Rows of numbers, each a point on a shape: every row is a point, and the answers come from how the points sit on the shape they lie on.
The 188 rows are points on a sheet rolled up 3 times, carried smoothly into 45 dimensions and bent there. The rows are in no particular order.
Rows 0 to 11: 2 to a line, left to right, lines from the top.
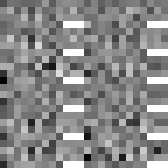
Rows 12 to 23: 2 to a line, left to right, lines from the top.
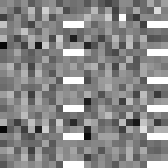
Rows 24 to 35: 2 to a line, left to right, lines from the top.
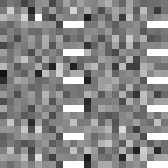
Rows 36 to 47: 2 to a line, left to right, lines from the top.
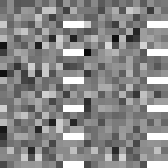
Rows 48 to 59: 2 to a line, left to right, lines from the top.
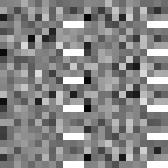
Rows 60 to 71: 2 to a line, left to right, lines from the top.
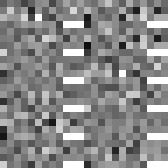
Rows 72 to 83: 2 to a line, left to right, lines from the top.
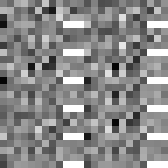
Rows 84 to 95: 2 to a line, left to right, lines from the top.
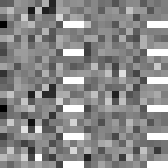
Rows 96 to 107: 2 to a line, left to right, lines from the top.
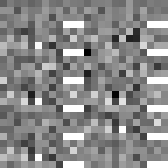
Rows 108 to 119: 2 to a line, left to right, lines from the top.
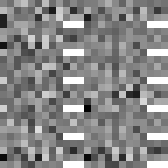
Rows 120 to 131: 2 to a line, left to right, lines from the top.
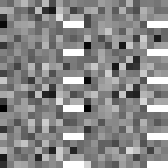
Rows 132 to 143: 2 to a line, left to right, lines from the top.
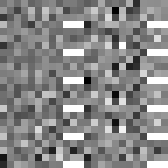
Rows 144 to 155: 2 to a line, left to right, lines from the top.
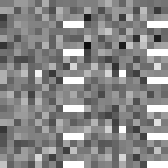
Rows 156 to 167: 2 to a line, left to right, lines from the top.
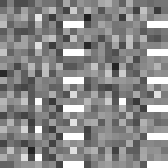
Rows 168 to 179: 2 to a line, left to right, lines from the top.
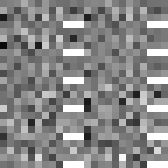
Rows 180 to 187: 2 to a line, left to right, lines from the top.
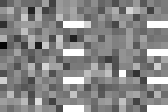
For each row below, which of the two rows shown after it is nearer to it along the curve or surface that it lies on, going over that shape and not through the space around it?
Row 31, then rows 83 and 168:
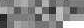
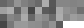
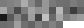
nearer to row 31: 168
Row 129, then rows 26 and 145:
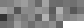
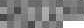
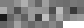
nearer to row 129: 26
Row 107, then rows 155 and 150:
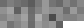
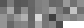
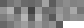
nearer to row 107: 150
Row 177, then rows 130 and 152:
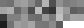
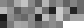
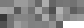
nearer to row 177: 152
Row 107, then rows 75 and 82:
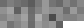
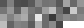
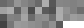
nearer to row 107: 82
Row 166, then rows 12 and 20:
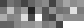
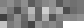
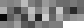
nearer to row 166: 12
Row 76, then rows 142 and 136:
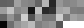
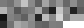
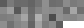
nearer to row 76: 142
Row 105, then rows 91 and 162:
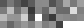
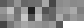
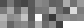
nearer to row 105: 162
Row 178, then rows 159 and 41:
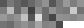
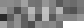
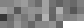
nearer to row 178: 41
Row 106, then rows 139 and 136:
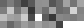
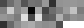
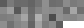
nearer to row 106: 139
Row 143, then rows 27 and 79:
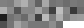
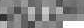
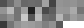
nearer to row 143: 27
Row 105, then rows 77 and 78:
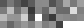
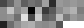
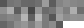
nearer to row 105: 77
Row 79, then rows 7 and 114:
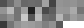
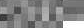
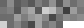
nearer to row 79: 7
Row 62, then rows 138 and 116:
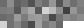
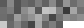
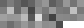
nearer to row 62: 138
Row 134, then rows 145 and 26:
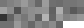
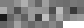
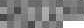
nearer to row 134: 26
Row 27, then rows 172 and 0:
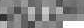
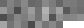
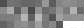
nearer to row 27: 172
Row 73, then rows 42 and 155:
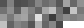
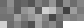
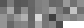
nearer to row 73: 42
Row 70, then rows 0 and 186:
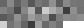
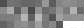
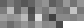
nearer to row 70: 186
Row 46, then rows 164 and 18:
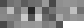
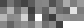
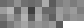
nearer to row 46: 18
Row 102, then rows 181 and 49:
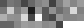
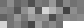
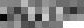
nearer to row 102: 181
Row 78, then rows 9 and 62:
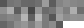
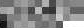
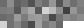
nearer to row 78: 9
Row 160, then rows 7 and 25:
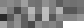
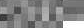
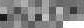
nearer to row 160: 25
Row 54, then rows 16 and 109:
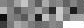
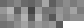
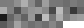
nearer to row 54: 109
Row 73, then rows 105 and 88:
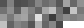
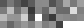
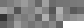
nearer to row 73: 105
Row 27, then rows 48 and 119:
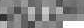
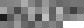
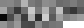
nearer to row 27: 48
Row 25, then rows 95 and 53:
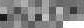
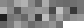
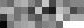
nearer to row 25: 95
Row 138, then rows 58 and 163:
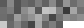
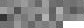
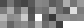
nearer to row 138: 163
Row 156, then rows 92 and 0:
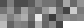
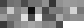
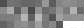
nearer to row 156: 92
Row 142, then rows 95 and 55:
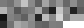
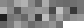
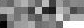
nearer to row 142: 55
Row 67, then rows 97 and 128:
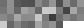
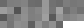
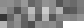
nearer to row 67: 128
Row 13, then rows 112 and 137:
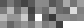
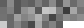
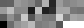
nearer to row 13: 112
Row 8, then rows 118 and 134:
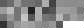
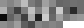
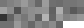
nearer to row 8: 134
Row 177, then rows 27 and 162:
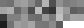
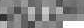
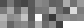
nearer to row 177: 27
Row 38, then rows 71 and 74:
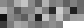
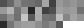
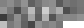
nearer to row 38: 74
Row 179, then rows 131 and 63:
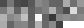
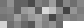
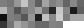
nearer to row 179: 131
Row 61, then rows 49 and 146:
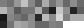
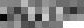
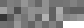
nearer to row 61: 49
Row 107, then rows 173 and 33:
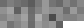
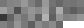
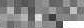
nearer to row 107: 173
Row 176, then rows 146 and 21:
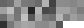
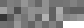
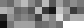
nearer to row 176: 146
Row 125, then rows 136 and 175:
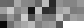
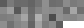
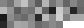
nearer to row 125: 175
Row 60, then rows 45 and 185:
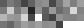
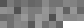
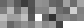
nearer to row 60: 185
